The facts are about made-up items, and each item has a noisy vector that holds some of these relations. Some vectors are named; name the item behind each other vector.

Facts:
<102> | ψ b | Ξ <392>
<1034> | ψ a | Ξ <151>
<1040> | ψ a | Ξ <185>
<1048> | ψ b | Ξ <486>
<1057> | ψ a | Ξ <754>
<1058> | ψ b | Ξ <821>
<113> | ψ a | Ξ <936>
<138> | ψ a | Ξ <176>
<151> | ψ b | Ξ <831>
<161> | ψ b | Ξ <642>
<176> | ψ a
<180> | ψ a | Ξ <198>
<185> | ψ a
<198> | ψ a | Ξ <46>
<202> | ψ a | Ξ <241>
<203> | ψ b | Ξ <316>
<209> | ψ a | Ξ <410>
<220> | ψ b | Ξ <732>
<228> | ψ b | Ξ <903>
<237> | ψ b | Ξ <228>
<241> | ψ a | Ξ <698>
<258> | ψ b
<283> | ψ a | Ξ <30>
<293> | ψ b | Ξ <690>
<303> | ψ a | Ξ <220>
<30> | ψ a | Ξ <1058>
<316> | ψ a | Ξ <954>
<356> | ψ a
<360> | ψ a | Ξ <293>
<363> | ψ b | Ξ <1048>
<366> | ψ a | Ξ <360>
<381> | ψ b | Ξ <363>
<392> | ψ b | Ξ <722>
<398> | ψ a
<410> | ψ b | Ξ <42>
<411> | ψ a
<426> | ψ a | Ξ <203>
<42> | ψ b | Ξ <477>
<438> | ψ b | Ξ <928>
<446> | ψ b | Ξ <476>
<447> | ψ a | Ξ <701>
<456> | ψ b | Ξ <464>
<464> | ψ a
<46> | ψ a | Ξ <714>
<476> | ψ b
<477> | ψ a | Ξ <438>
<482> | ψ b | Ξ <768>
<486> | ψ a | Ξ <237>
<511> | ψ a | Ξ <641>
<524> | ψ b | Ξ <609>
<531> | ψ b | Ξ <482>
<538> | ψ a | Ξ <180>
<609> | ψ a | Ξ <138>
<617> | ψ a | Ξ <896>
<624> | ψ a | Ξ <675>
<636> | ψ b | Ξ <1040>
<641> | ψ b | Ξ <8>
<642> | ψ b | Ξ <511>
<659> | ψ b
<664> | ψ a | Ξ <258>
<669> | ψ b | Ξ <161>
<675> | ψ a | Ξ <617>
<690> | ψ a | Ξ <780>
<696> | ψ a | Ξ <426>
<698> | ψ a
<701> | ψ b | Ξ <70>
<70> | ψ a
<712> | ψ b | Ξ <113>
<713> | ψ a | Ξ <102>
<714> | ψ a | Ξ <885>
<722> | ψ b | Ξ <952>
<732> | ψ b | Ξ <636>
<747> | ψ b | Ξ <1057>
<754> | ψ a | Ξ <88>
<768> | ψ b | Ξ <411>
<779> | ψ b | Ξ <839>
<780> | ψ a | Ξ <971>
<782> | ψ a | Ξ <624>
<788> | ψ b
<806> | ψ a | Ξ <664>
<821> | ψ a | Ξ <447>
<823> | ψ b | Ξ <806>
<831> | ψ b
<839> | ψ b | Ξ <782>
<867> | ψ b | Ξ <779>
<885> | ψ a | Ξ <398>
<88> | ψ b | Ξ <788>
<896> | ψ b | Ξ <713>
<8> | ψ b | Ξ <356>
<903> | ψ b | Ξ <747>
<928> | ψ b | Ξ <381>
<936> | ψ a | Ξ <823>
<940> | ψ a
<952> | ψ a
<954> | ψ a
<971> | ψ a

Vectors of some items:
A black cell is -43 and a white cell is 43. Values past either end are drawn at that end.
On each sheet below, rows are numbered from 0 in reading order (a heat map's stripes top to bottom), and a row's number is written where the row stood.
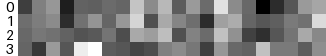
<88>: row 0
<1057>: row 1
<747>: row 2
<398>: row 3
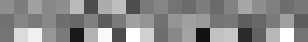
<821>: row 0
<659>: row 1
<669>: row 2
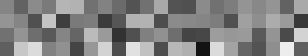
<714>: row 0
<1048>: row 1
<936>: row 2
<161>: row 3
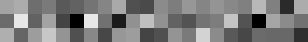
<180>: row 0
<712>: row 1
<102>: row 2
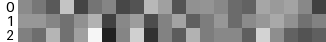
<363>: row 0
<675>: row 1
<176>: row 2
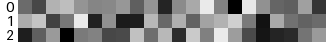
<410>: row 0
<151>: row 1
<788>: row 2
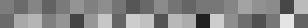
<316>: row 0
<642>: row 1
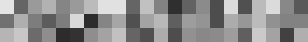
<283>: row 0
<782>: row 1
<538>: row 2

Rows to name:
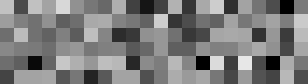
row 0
<952>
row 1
<696>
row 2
<113>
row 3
<46>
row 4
<356>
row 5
<701>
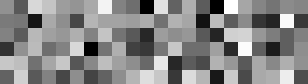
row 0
<209>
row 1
<8>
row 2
<477>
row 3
<70>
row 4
<366>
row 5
<867>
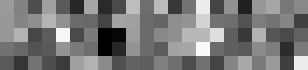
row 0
<446>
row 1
<896>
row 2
<831>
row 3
<476>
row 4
<241>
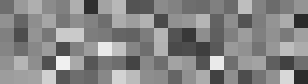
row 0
<447>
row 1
<1058>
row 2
<885>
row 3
<303>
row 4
<971>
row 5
<524>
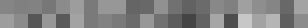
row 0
<940>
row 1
<486>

